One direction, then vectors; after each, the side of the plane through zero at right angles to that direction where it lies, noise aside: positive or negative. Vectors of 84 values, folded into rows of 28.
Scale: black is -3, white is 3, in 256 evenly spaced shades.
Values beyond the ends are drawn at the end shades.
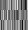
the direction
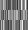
negative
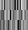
negative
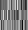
positive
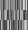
negative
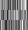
negative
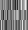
negative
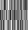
positive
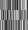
negative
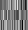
positive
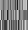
negative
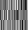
positive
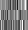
negative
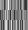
positive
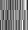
negative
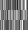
negative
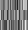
negative
